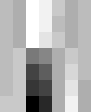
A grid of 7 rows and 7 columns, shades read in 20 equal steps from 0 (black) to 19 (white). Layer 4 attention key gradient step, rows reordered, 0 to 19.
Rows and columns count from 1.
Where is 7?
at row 5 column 4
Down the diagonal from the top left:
14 13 19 10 13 17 13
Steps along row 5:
up down up up up down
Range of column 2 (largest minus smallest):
2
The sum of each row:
106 105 105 90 84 81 77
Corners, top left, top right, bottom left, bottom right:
14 14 15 13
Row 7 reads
15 15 0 3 13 18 13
